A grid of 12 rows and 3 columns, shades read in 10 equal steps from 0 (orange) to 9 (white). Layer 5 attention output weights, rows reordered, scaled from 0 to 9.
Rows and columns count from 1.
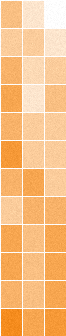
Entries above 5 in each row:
2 1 1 1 0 0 0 0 0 0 0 0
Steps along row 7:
down up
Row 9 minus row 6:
1 -1 -3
